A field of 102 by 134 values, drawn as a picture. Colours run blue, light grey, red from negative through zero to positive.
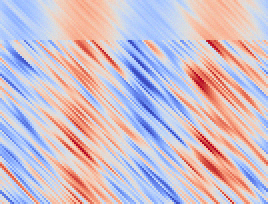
Stripes running up and down repeat 2 times from left to right. No row or column stands out. The centre is the ninth with the lowest average. A horizontal seam about 20% of the way down splits the table, and the top part is calmer.
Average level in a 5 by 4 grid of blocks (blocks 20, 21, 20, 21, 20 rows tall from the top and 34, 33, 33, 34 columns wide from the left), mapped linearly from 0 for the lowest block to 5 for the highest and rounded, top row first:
1 4 1 4 / 1 4 1 5 / 2 3 0 5 / 1 5 1 5 / 2 4 1 4
